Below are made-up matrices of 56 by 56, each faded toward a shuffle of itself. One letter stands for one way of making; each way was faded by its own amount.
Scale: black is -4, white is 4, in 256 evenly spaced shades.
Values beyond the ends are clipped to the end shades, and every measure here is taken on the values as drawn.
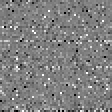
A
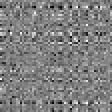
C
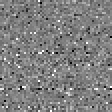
A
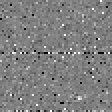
A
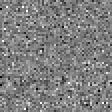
A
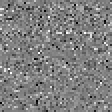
A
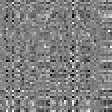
C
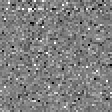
A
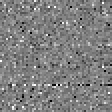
A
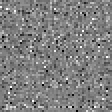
A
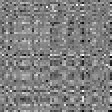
C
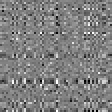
C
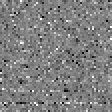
A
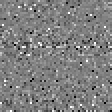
A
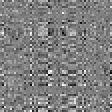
C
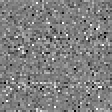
A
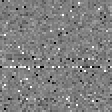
A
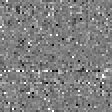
A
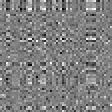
C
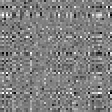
C
